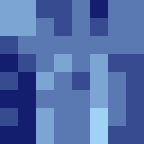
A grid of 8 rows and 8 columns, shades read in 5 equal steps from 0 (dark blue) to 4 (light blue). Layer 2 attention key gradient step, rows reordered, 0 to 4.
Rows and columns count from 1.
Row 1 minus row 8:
3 3 -2 -1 0 -4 1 1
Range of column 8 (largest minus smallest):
1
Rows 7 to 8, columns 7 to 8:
2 1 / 1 1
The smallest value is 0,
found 8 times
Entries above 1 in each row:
5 6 7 4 4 5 5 4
